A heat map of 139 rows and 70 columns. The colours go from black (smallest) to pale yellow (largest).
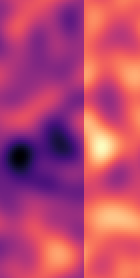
Seam: vertical, 60% of the way across, the right part higher. Lone odd cells: none. Ninth with the lowest average: middle left.
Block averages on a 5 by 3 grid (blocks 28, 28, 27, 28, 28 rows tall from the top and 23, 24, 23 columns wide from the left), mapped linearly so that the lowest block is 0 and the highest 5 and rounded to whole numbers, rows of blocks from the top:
224
224
015
014
345
